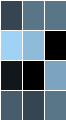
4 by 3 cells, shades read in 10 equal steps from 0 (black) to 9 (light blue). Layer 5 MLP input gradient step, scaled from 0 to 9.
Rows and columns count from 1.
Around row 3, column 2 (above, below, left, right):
8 3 1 7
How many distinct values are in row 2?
3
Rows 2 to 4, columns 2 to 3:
8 0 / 0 7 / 3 5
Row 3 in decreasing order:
7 1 0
